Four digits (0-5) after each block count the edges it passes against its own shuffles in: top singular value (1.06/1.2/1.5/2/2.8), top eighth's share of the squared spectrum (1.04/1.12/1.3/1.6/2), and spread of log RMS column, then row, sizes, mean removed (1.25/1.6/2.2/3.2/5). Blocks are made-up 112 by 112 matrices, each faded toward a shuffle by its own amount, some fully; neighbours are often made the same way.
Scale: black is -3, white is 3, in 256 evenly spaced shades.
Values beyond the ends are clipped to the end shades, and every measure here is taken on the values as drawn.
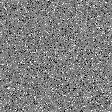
0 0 0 0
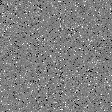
2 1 0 0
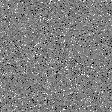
2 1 0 0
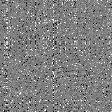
4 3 2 1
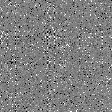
4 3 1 1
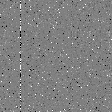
4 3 1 0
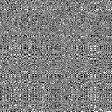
5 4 3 4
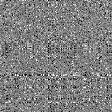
4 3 2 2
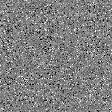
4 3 1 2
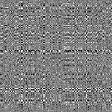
5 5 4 4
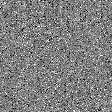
2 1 0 0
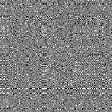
5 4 2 3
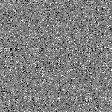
3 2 1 1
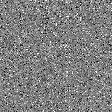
3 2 0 1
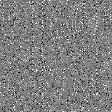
4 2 2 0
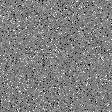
2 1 0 0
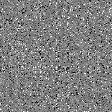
3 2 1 1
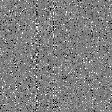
4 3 2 1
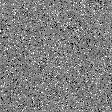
1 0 0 0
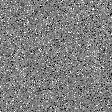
1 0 0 0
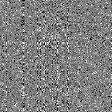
4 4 3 1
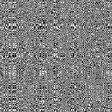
5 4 3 3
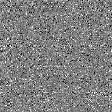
3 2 1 2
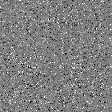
2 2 0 1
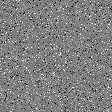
0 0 0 0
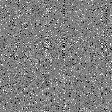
4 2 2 0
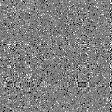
4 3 2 2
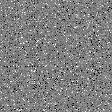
3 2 1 1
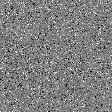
3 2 1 1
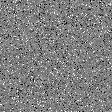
0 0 0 0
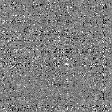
4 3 3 3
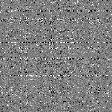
4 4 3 3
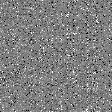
1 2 2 1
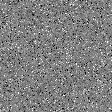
0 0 0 0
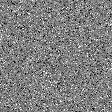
0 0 0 0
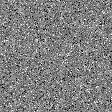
0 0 0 0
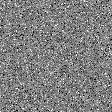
0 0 0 0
